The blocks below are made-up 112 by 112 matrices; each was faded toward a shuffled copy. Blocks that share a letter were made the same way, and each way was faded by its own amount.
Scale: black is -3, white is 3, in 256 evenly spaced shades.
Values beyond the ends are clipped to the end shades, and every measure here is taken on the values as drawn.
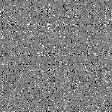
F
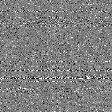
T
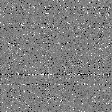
F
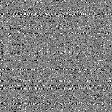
T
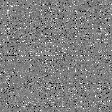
F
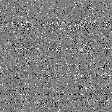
F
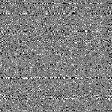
T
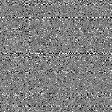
T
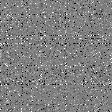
F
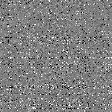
F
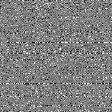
T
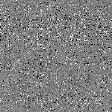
F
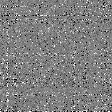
F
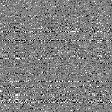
T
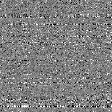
T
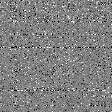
F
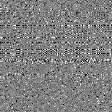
T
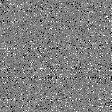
F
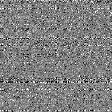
T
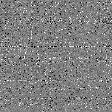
F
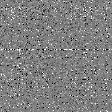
F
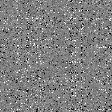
F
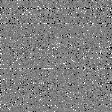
F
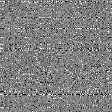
T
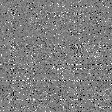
F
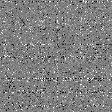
F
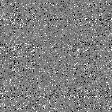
F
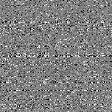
T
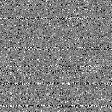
T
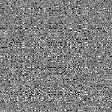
T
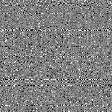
T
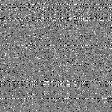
T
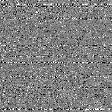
T
